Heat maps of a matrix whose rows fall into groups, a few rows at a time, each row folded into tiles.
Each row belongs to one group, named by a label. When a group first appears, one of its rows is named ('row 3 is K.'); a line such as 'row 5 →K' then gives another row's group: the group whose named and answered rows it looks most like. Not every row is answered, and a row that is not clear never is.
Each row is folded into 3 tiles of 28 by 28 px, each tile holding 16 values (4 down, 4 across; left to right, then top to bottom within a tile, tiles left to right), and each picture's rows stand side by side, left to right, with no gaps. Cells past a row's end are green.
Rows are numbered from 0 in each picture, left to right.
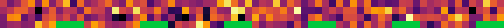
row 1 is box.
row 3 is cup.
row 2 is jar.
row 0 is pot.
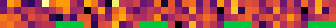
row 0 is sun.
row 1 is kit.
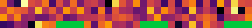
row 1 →kit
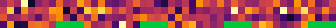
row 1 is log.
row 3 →box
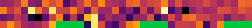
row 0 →box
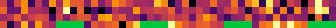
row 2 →sun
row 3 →jar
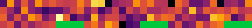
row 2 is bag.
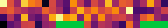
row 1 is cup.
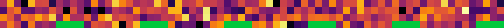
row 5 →cup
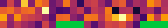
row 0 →cup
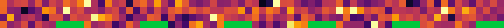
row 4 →log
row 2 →bag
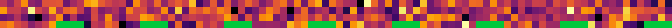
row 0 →box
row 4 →kit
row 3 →pot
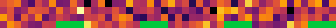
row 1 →sun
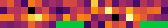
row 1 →bag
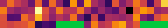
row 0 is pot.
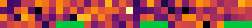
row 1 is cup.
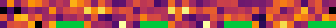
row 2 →log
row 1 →log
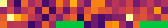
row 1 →bag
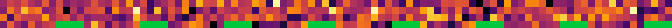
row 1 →box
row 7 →cup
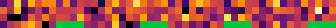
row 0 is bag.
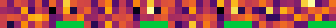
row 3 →jar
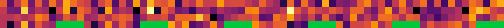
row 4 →pot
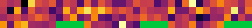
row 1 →log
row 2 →box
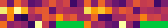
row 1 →log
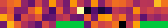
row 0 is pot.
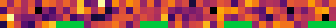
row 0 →pot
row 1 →bag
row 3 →jar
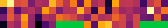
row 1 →kit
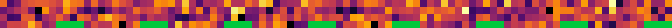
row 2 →jar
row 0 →jar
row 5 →cup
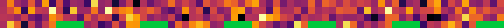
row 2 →jar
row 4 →box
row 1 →bag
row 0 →box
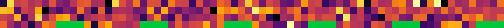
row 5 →bag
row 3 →log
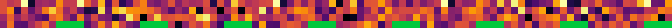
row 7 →jar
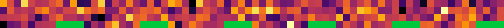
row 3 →log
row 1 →bag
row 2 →kit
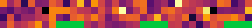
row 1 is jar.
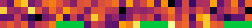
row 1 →pot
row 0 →box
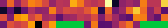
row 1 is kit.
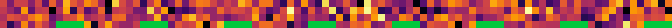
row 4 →kit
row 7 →pot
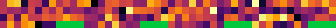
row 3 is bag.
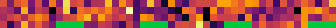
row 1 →cup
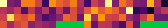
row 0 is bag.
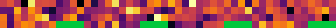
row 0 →kit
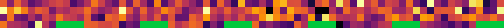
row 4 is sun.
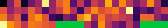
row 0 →sun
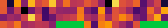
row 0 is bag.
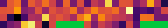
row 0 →bag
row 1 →cup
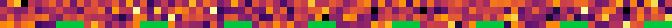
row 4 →pot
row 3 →jar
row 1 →box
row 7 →pot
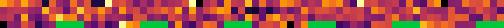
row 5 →sun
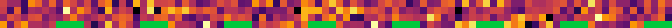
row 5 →pot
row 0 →kit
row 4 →log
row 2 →log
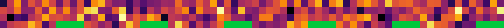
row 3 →pot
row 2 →box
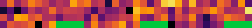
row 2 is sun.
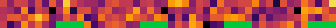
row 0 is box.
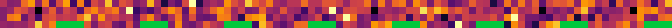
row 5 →log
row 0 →pot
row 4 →pot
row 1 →cup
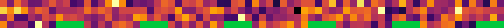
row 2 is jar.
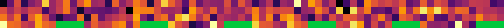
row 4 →kit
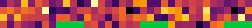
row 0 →cup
